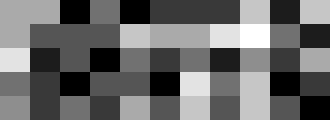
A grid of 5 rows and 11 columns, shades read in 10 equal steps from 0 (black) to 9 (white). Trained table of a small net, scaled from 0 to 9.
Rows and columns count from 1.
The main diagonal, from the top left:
6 3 3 3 6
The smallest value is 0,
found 7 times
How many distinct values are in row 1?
6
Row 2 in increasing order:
1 3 3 3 4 6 6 6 7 8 9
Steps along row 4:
down down up same down up down up down up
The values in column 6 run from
0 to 6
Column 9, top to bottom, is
7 9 5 7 7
